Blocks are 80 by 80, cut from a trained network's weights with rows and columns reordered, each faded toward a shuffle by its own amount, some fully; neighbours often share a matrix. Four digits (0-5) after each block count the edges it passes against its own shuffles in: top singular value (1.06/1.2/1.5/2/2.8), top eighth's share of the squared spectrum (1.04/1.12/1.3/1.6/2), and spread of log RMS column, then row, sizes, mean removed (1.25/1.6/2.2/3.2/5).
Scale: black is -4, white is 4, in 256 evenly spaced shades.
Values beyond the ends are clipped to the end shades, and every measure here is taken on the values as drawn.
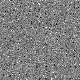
2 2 1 0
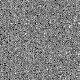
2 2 0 1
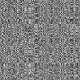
5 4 3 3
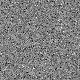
0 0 0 0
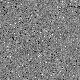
0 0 0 0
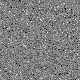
0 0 0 0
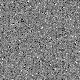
1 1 0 0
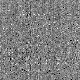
3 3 1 2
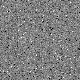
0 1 0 0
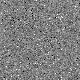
0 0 0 0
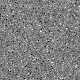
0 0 0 0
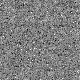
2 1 0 0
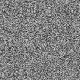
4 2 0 0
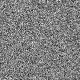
2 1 0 0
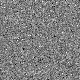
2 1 0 0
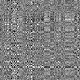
4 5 3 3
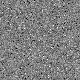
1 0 0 0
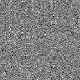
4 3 2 1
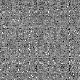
4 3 2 1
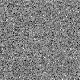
3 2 0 0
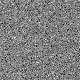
1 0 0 0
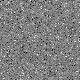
1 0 0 0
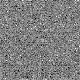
3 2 1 0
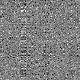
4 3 2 0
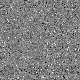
2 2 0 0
